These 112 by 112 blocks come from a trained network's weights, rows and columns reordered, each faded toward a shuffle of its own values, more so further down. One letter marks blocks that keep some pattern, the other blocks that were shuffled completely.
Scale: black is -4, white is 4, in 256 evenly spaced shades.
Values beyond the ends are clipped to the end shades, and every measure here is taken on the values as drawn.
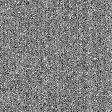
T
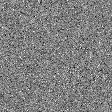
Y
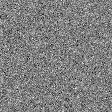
Y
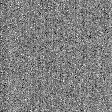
T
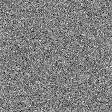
Y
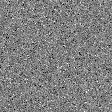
Y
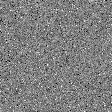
Y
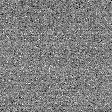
T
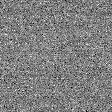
T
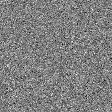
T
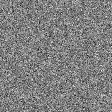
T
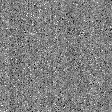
T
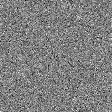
T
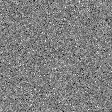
Y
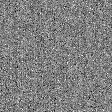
T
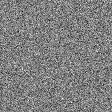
Y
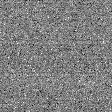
T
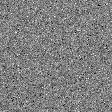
Y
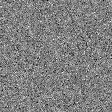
Y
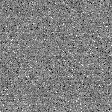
T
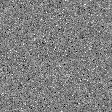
Y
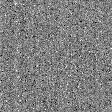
T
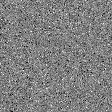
Y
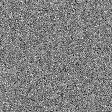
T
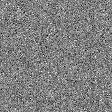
Y
